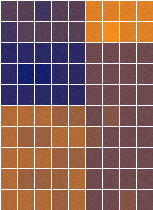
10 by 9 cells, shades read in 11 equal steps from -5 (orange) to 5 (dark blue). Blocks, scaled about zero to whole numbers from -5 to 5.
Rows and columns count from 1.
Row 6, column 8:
1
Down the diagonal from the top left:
2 2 4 4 4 1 1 1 1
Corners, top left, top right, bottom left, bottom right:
2 -4 -2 1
